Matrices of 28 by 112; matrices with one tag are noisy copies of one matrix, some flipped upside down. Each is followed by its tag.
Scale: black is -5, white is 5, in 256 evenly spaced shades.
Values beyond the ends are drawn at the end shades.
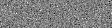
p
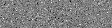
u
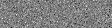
p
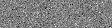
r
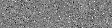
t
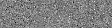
t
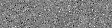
t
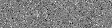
r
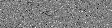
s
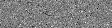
s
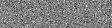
p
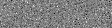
p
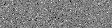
u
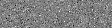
t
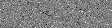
s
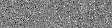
t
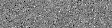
t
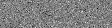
s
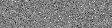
t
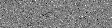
s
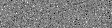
p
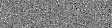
p
